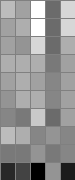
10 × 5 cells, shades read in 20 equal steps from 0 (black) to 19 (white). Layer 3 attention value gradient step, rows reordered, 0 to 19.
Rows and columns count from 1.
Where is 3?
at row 10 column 1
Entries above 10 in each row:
4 4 4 4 4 4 2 3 1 1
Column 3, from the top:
19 19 16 13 12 13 15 10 11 0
